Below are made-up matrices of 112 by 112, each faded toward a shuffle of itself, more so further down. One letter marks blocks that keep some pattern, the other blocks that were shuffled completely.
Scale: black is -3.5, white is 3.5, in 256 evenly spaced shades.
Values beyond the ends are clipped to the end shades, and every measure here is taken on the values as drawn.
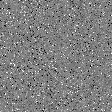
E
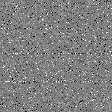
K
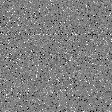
K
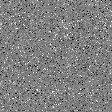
K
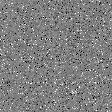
K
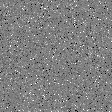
E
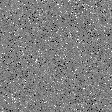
E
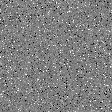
E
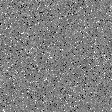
E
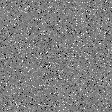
K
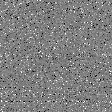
K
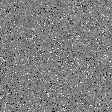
E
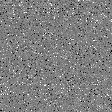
K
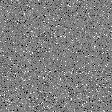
K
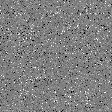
K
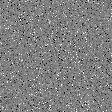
E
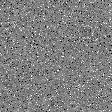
K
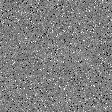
E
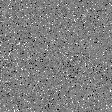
E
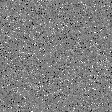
E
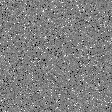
E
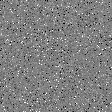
E
